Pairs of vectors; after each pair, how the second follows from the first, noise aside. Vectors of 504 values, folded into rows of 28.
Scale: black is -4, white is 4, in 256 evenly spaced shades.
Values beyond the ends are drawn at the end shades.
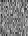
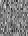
wrapped around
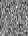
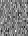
wrapped around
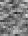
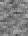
shrunk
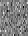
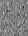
shrunk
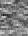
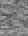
shrunk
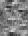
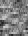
wrapped around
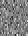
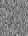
shrunk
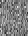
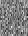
wrapped around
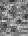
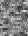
wrapped around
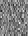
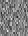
wrapped around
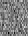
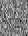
wrapped around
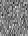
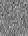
shrunk
